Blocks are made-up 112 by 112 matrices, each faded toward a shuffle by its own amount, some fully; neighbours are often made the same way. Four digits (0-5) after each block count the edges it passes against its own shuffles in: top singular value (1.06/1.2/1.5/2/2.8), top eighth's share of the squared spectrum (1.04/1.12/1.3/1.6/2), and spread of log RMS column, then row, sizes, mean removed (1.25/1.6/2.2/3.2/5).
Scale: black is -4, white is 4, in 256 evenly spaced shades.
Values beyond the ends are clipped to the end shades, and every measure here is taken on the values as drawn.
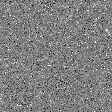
2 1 0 0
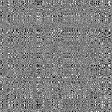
5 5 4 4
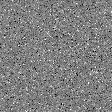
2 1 0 0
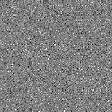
4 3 1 2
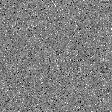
3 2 1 1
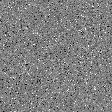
0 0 0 0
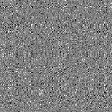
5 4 3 3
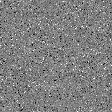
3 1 0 0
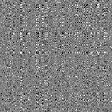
5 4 3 3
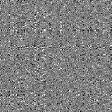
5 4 3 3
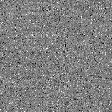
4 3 1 1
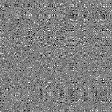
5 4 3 3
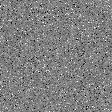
0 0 0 0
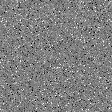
0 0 0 0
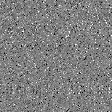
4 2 0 1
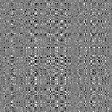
5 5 4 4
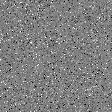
2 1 0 0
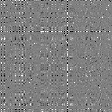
5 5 3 3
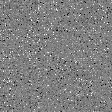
3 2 1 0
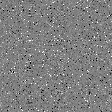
3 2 1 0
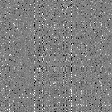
5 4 3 2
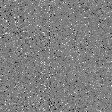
3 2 1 0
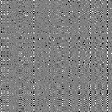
5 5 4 3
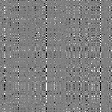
5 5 4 3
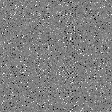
3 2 1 0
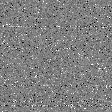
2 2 0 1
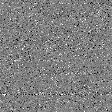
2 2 0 2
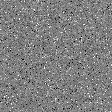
0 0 0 0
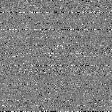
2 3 0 3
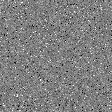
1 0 0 0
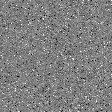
0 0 0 0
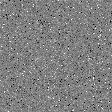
0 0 0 0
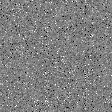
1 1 1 0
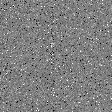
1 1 1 0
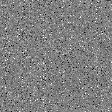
0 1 2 0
